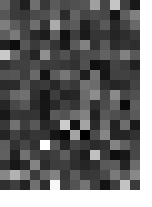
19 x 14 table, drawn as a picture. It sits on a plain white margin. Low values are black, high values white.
Average level on the scale: 30%. Calmest part: middle left. Slope: none. Histogram: skewed, a long tail of high values. Mirror symmetry: none.
